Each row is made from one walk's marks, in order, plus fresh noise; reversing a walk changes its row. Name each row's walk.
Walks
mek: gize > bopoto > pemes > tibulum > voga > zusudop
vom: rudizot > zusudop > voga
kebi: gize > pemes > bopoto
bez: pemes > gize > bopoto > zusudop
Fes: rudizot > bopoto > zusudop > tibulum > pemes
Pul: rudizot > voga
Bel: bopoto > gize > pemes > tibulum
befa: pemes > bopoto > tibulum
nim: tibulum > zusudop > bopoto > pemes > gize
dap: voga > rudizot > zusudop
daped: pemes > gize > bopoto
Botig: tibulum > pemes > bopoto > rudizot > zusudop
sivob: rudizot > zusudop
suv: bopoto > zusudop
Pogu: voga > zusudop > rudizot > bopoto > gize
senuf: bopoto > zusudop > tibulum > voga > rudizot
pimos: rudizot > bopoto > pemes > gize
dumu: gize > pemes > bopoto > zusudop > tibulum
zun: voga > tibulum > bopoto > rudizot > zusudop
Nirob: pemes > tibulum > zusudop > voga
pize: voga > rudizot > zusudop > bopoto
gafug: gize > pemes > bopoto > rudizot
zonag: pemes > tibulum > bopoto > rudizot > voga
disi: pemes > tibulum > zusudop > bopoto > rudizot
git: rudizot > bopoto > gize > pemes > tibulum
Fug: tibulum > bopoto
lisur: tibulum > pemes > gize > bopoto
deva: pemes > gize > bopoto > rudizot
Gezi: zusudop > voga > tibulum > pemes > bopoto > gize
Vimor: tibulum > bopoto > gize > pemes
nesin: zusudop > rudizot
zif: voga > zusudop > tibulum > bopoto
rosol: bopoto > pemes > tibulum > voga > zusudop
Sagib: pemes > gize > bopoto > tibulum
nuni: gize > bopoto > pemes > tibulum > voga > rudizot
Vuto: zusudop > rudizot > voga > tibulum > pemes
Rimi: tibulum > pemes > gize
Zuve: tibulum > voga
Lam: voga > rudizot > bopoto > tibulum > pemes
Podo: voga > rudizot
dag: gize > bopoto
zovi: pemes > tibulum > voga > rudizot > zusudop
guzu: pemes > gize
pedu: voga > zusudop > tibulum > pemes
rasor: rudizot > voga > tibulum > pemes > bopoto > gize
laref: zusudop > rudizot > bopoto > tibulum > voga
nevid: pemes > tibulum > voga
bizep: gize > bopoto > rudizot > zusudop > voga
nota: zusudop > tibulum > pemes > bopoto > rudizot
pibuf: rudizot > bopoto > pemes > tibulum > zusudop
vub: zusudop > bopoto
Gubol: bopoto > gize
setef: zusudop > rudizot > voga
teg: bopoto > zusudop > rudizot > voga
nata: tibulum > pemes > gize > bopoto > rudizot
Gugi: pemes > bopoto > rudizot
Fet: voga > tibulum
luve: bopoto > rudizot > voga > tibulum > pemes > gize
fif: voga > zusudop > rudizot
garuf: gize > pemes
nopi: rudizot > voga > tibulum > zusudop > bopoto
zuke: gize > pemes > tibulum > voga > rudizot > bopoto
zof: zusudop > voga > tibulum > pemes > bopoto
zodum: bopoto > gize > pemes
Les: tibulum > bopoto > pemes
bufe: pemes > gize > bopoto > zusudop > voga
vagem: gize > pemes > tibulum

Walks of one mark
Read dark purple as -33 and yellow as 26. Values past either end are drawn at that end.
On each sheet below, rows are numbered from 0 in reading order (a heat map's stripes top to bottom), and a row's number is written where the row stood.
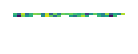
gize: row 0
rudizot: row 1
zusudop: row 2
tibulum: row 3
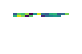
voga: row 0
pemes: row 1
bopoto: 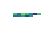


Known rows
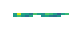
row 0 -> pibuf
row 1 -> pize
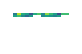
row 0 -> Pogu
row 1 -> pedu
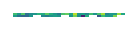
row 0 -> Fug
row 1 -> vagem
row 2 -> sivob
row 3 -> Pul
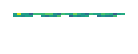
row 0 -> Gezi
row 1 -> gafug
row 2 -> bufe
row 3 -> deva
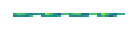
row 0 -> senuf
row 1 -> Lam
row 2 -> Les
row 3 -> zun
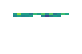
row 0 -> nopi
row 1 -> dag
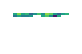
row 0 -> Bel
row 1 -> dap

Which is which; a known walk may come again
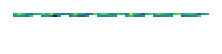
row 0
nata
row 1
suv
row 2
Gubol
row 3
zuke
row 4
Pogu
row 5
vagem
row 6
Gugi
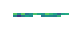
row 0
dag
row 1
disi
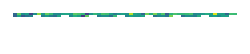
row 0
guzu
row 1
zovi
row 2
fif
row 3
senuf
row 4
Fes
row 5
Zuve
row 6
teg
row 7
Gezi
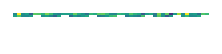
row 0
pimos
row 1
rosol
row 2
bufe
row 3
setef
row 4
deva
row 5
Fet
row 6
rasor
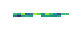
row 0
garuf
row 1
Lam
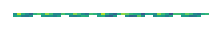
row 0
nim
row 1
mek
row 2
Vuto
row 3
Rimi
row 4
vub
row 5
pedu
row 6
lisur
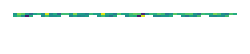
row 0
dap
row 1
git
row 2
nopi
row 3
pibuf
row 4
Podo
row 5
bizep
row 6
gafug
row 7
nuni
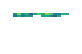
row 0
Sagib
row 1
Botig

